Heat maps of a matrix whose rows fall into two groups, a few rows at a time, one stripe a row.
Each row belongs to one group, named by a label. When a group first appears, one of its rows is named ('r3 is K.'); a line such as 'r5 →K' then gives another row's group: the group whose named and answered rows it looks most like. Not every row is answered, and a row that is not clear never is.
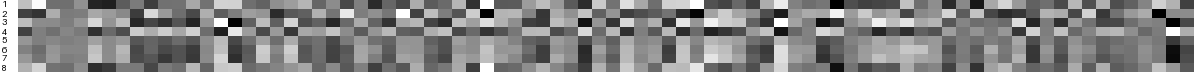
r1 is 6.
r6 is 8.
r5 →8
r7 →8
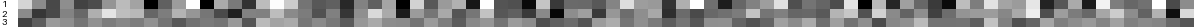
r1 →6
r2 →6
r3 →8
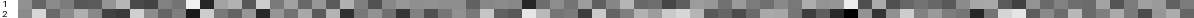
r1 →6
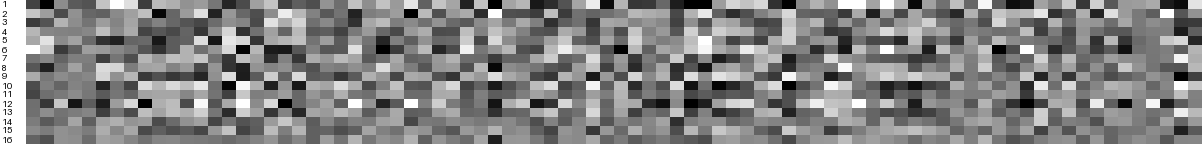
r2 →6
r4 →8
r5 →6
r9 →8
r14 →6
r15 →8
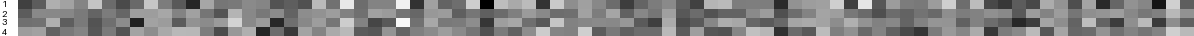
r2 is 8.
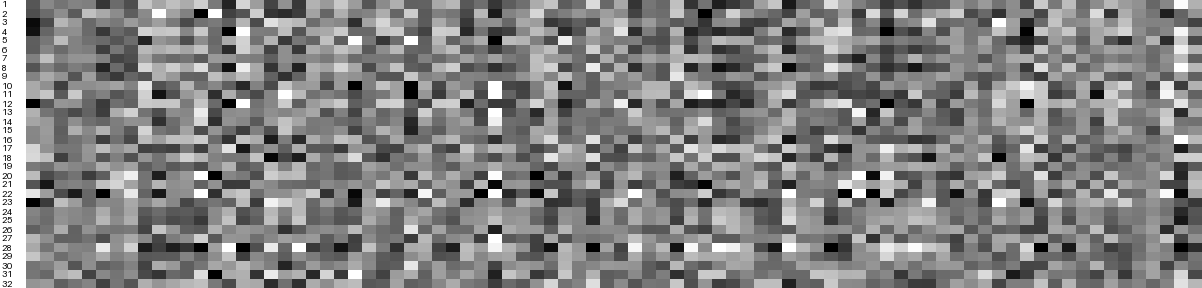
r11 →6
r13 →6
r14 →6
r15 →6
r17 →8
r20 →6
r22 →6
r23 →8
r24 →8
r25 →8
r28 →8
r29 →8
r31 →6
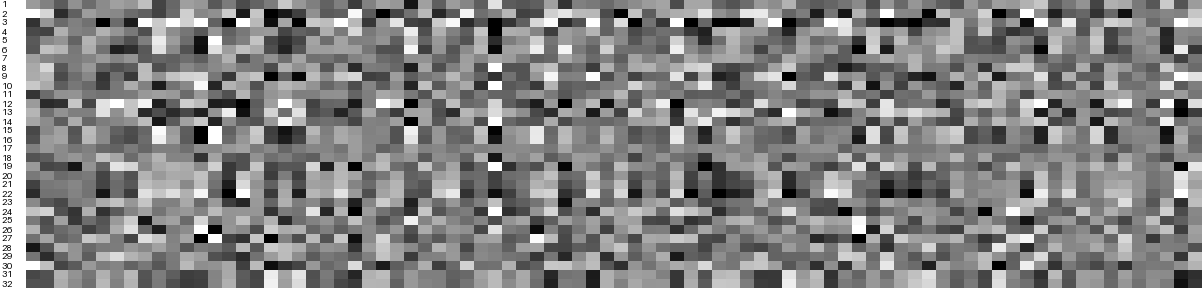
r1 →6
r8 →6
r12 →6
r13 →8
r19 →6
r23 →6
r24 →6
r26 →6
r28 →8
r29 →6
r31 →8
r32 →8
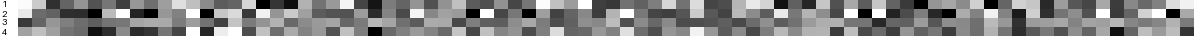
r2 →6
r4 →6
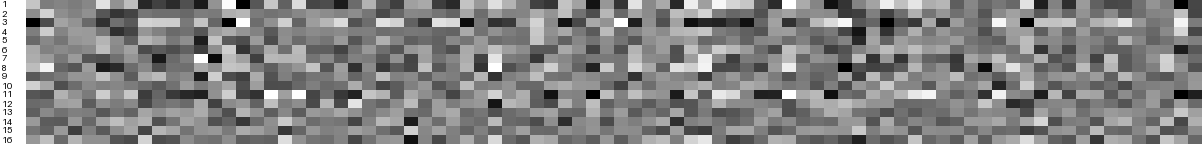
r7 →6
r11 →8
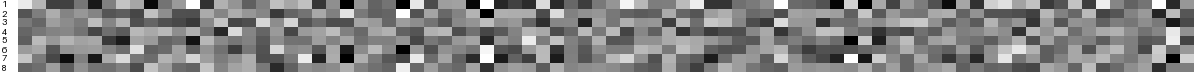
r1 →6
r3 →8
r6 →6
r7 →6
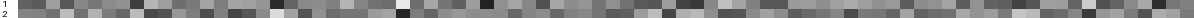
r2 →6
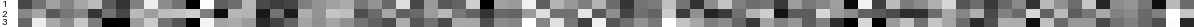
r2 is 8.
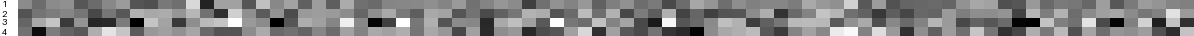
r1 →6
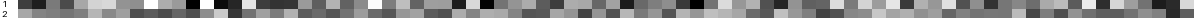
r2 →8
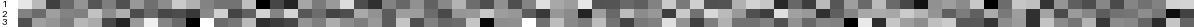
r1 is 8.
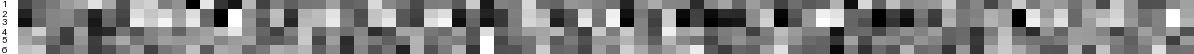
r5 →6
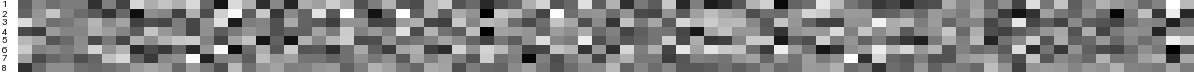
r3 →8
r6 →8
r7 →6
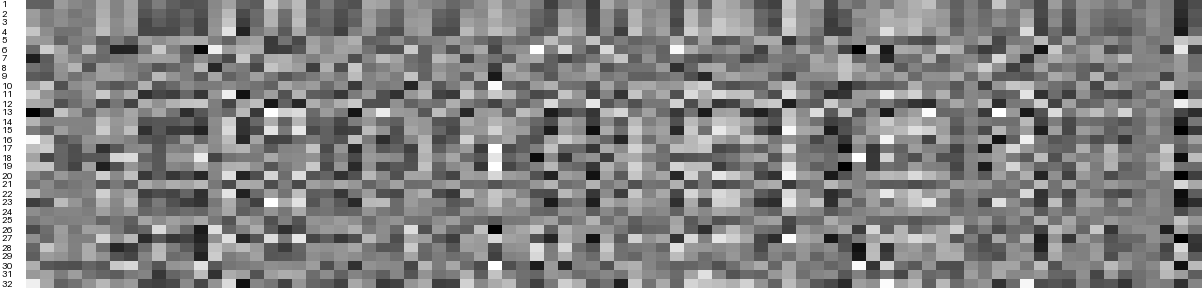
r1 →8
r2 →8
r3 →8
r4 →8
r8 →6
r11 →8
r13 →8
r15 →8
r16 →8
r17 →6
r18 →6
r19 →6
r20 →8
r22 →8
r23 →8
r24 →8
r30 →6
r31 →6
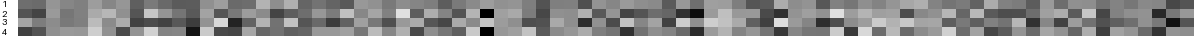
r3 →8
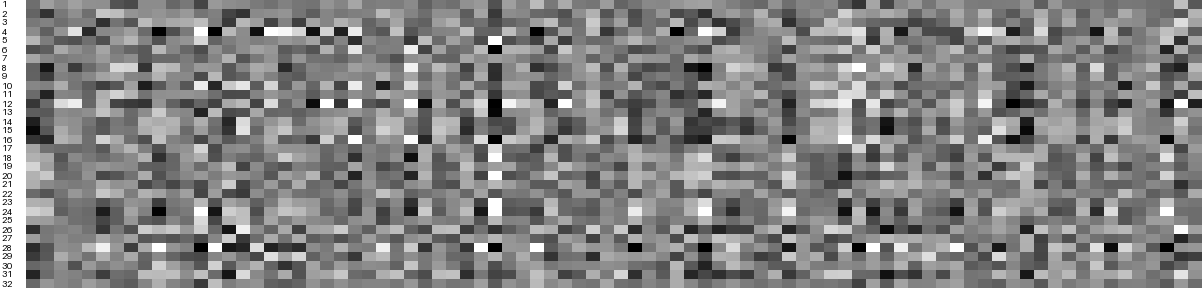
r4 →6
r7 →8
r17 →6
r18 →6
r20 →6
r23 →6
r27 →8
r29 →8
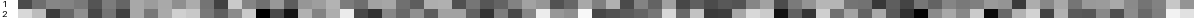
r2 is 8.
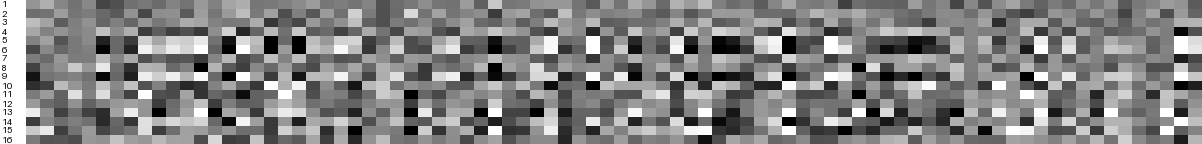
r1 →6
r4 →8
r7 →8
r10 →8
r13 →6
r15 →6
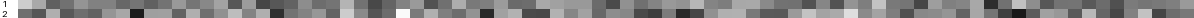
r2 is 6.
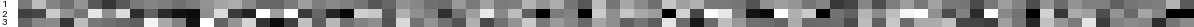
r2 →8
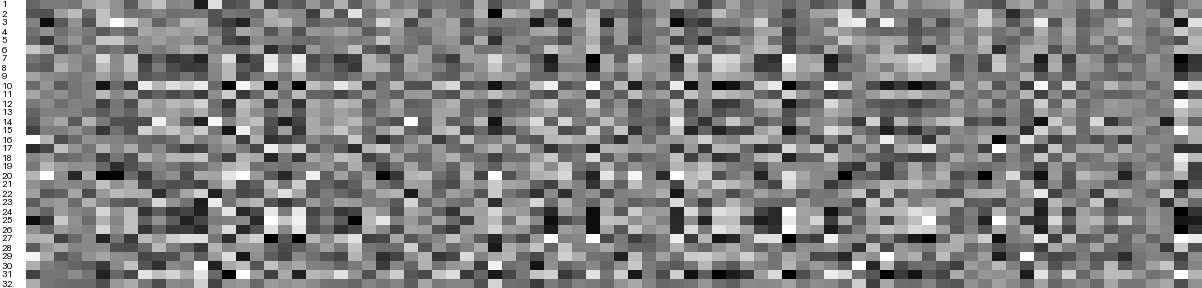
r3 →6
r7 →8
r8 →8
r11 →8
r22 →6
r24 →8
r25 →8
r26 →8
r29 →8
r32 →6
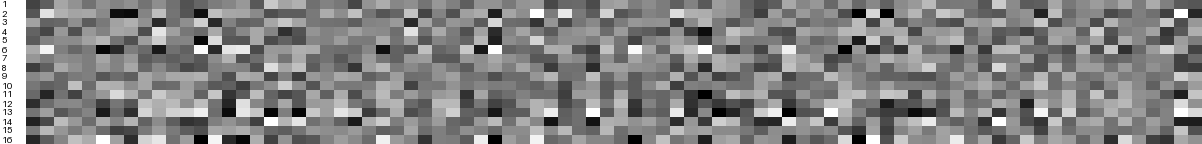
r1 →8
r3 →6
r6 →6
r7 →8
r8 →8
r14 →8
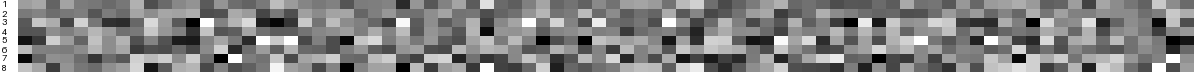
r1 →6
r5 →8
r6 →8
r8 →6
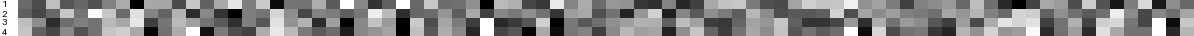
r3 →6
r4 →6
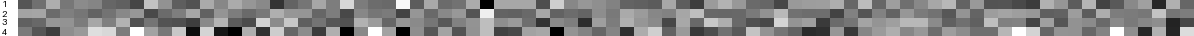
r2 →6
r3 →8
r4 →6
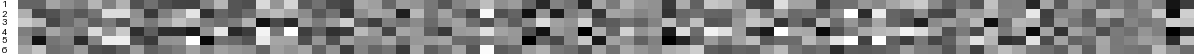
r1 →8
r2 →6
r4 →8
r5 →6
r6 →6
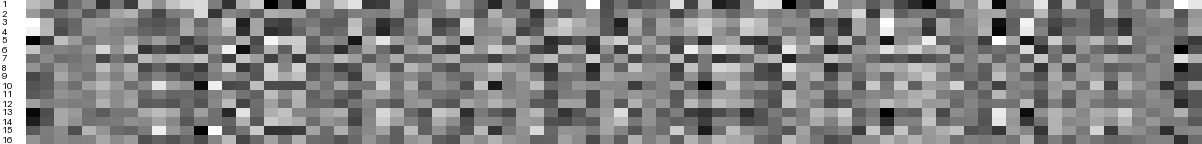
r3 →8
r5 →8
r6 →8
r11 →8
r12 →8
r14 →8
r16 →8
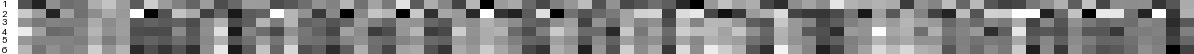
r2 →6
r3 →8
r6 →8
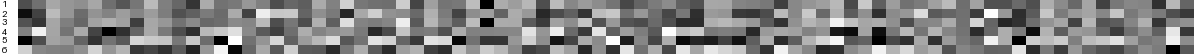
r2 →8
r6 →8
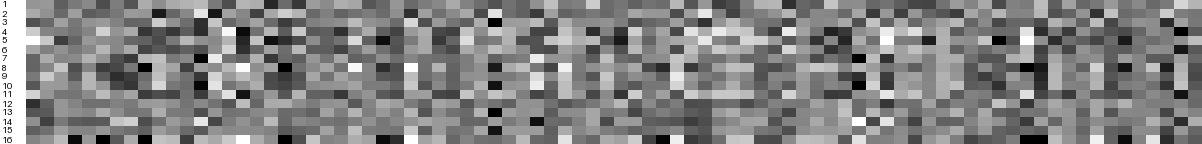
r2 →6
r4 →8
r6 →8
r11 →8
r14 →6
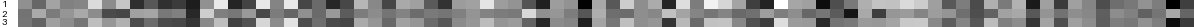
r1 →8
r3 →8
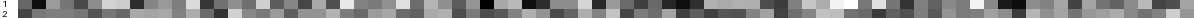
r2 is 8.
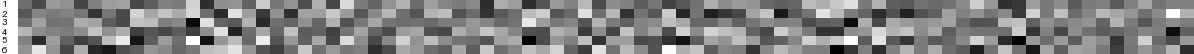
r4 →8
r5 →6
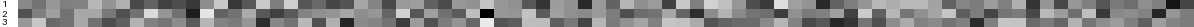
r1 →8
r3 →6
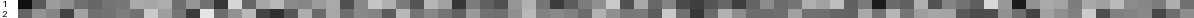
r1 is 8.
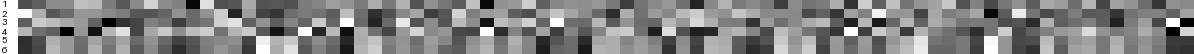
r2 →8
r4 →6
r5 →8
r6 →8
